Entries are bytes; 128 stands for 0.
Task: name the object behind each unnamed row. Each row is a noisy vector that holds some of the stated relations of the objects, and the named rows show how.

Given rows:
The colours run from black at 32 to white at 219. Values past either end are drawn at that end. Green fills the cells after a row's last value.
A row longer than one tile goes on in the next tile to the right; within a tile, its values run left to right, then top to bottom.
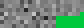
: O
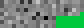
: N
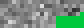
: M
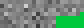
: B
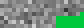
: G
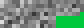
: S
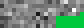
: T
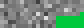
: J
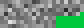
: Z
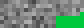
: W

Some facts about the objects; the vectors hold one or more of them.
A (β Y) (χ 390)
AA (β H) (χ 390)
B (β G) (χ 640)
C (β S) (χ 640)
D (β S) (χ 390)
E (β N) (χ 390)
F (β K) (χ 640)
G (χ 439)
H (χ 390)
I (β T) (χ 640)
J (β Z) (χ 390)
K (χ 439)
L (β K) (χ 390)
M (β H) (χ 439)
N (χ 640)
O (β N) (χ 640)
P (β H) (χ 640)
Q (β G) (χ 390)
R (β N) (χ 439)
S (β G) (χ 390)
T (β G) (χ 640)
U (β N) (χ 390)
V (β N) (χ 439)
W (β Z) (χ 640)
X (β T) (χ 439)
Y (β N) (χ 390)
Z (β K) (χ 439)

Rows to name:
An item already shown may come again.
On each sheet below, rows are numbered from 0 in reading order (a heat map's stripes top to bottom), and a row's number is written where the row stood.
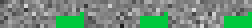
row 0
P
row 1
I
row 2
X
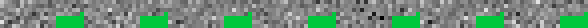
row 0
S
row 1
X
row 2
Q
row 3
AA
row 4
N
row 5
D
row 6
H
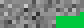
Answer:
C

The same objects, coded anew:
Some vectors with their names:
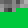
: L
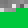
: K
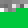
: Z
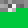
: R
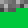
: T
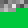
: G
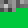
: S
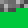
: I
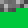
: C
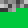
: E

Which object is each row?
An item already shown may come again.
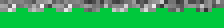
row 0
V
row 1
G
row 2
V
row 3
AA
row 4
M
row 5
X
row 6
P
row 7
D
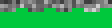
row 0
AA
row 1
B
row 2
Q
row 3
M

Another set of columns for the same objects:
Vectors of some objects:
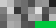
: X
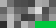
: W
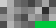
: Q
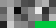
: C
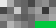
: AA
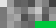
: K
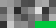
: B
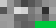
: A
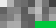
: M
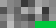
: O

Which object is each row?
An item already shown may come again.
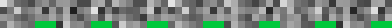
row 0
H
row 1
T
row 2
P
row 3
AA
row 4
S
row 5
G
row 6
B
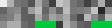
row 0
M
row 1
D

